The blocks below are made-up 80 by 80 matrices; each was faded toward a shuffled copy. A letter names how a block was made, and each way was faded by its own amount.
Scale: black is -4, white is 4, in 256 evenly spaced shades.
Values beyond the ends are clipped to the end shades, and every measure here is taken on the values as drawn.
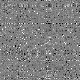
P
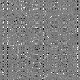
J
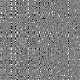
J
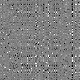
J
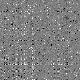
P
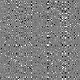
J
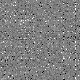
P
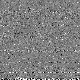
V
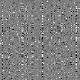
J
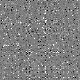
P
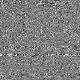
V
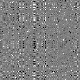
J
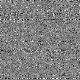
V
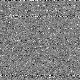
V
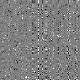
J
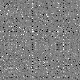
P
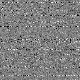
V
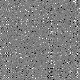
P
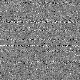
V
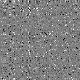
P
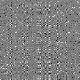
J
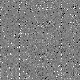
P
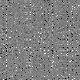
P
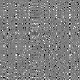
J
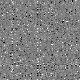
P
